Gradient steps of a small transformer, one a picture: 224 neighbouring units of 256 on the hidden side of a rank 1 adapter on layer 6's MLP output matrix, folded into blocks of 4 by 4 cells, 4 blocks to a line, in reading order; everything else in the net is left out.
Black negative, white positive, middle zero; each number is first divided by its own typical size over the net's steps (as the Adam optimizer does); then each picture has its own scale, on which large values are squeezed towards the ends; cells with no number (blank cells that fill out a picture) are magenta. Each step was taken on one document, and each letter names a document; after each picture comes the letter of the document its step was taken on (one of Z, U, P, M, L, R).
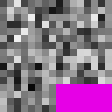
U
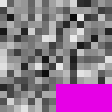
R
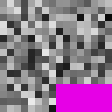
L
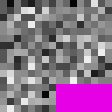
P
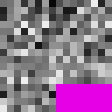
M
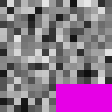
R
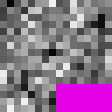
P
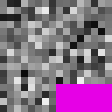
M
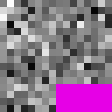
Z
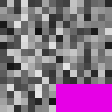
L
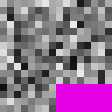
R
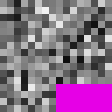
M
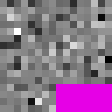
P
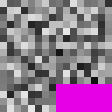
L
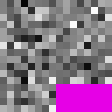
Z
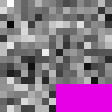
Z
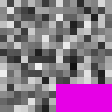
R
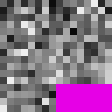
M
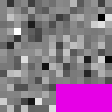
P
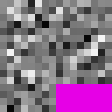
U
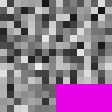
R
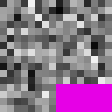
U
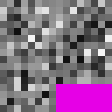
M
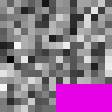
R
